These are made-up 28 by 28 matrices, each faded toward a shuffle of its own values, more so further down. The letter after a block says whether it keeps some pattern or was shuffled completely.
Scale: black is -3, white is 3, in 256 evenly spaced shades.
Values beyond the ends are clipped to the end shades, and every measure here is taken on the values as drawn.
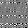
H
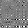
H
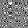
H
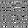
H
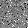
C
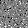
C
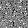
C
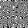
H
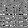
H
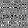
H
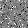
C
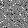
C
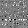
H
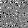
H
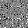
H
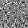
H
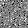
C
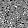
C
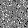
C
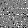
H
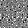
H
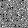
C
